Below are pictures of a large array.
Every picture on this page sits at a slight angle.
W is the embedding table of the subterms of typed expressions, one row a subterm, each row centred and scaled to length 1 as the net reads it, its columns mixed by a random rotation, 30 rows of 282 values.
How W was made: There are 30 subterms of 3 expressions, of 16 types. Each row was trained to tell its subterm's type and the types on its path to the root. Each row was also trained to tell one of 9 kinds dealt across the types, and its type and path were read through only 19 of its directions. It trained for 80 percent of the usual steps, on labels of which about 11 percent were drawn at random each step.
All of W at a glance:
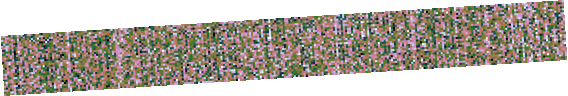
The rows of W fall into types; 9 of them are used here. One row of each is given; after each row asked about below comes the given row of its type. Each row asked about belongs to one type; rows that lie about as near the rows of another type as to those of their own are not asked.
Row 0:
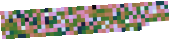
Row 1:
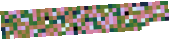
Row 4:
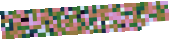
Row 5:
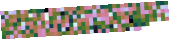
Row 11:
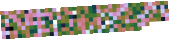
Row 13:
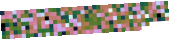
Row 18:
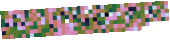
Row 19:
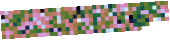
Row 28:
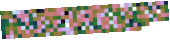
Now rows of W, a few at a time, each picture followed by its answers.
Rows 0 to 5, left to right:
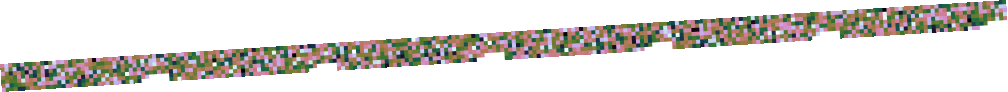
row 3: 5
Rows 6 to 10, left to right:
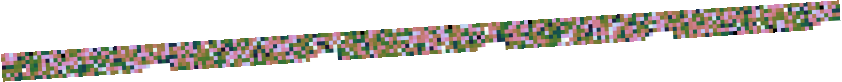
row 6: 18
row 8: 1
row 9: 1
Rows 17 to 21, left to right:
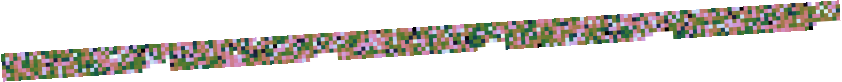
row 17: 4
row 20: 18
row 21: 0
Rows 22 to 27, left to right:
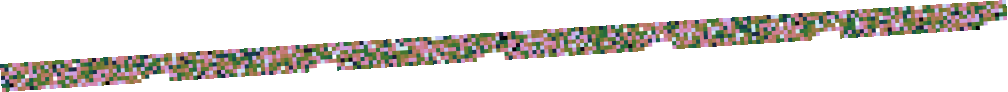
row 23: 4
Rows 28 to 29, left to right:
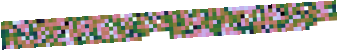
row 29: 1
